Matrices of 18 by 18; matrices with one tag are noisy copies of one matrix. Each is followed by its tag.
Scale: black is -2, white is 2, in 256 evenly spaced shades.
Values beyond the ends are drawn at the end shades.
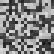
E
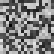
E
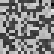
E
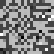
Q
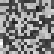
E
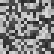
E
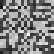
Q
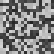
E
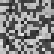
E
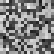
E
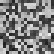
E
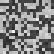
E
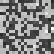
E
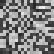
Q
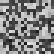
E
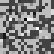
E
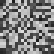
Q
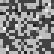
E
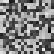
E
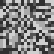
Q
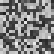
E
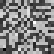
Q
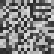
Q
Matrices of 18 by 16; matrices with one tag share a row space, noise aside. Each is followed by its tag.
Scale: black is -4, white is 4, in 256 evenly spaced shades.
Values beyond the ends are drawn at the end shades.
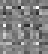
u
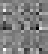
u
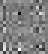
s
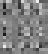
u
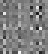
s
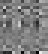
u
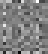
u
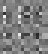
u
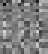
u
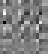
u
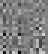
s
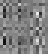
s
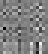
s
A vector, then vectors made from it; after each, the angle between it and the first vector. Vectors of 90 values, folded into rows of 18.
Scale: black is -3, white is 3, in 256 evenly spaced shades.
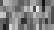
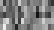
partly opposed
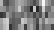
nearly opposite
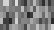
partly aligned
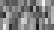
nearly opposite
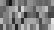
orthogonal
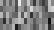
orthogonal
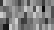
nearly parallel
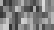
nearly opposite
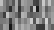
partly opposed
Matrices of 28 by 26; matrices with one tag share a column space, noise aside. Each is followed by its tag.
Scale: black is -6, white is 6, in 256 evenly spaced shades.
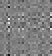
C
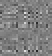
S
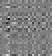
C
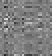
C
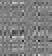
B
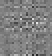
C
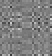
C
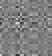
C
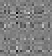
S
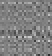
B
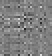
C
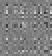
S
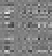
S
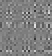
S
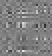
S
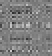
S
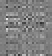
C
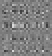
S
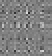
S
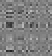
S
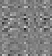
C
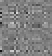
S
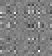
S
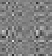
B
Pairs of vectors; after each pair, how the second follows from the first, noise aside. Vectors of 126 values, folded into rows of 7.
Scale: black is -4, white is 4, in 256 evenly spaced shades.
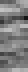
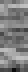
wrapped around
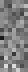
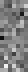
copied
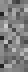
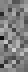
copied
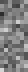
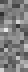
copied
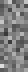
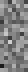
negated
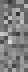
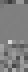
partly zeroed
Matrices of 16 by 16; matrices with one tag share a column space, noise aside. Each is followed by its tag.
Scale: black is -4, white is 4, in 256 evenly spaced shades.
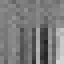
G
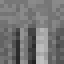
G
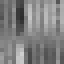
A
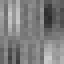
A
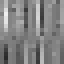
A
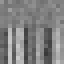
G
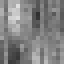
A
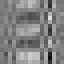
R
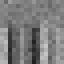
G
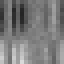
A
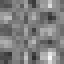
R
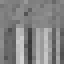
G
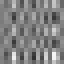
R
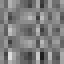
R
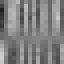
A
